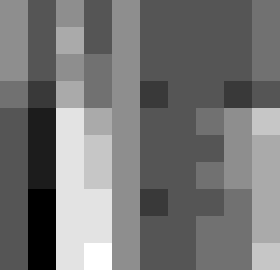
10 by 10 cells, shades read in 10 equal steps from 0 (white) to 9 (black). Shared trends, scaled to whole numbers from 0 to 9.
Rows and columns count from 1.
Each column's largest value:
6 9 4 6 4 7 6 6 7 6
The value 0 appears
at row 10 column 4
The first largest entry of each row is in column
2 2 2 2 2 2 2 2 2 2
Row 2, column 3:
3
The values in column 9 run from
4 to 7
